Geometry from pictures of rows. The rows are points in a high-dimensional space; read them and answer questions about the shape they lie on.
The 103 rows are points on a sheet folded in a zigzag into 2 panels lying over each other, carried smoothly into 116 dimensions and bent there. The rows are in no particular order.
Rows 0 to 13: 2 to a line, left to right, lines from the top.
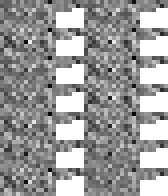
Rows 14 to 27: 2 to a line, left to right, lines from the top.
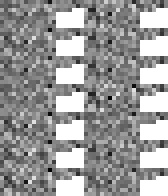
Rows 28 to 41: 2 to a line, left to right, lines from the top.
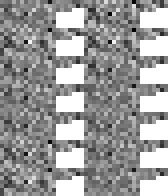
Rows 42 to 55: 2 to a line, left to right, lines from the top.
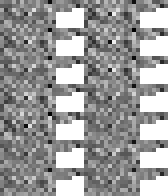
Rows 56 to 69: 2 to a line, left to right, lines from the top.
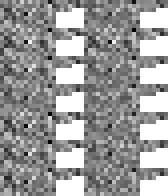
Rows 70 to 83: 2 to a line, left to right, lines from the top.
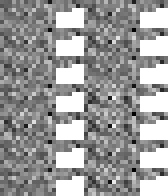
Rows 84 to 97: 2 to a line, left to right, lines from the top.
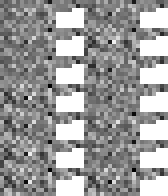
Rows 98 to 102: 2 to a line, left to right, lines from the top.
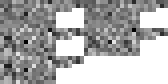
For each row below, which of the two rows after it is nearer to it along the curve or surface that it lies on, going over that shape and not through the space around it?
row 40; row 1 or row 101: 1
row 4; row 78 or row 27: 78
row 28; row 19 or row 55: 19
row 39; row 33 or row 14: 33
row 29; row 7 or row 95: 7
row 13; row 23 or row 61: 23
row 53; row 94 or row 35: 94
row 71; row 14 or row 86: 86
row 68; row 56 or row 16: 16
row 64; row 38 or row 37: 38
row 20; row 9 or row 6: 6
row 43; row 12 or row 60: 60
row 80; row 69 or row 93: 69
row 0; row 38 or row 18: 38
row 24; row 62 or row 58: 58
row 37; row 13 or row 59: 13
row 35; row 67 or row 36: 36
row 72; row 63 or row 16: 63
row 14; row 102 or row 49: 49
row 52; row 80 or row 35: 35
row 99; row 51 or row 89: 51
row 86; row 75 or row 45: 45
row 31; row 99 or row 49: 49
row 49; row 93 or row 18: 93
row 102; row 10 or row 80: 10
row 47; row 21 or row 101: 101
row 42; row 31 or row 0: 31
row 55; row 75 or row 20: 75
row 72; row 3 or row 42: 3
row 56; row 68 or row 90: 90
